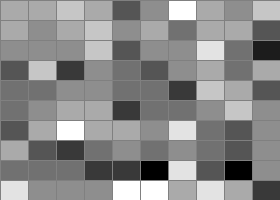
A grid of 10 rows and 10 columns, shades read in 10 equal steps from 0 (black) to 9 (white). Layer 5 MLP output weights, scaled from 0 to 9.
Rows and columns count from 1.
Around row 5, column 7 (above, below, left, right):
5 4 4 7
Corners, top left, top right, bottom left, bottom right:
6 7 8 2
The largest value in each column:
8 7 9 7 9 9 9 8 7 7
